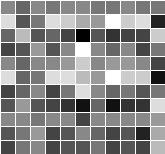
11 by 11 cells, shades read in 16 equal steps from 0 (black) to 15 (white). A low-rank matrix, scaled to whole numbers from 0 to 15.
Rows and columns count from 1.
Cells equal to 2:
2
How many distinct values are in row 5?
5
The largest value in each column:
13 11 9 13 13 15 9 15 12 13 13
